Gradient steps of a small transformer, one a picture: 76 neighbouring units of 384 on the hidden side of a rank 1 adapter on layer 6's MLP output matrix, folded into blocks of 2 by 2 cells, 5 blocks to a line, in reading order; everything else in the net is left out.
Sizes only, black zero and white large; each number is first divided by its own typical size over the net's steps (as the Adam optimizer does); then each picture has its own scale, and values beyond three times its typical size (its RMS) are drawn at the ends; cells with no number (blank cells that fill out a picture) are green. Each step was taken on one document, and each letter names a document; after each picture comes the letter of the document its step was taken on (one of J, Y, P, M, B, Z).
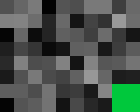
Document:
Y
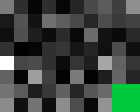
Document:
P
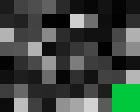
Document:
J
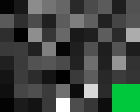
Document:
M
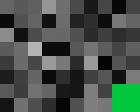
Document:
J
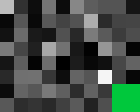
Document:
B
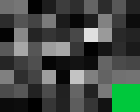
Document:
P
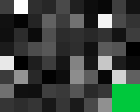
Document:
P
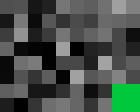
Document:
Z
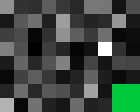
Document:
M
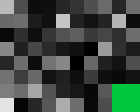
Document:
M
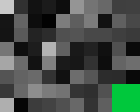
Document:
B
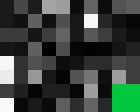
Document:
M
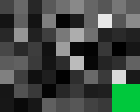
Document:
Z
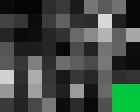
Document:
Z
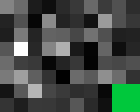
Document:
P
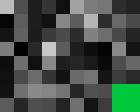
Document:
B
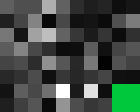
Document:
J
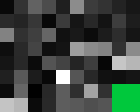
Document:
J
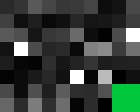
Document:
M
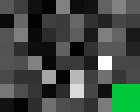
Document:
Z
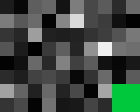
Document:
Y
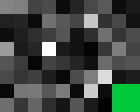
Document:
B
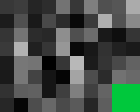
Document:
P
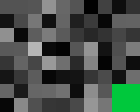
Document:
J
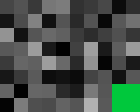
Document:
J
